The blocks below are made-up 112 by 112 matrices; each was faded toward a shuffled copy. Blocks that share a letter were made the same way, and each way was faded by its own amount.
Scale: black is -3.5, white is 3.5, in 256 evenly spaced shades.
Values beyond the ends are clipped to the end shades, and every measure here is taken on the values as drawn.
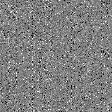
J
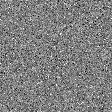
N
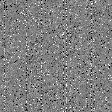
J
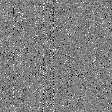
J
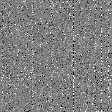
J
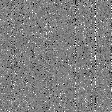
J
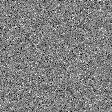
N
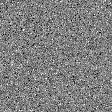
N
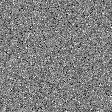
N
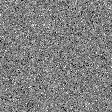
N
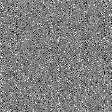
J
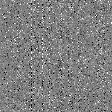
J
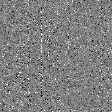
J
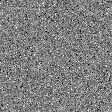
N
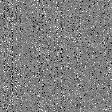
J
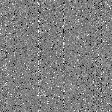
J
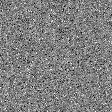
N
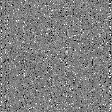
J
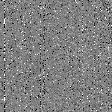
J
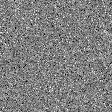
N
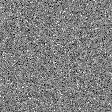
N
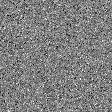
N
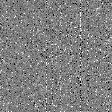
J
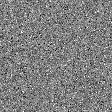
N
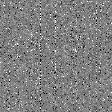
J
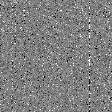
J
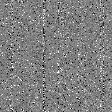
J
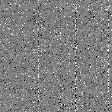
J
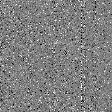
J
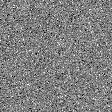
N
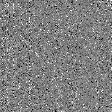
J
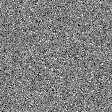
N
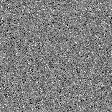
N
